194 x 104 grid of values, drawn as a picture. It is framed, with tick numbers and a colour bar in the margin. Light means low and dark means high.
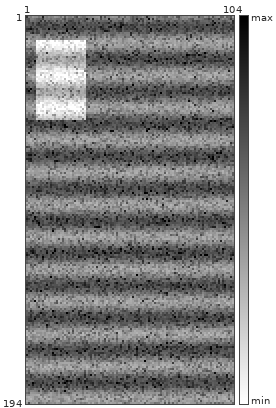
Histogram: bell-shaped. Ninth with the lowest average: top left. Stripes: horizontal, repeating 12 times. Odd patch: lower, in the top left.
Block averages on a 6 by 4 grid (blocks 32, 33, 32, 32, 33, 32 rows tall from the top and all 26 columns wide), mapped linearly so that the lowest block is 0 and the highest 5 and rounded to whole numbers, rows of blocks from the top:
0455
0455
5555
5555
5555
5555
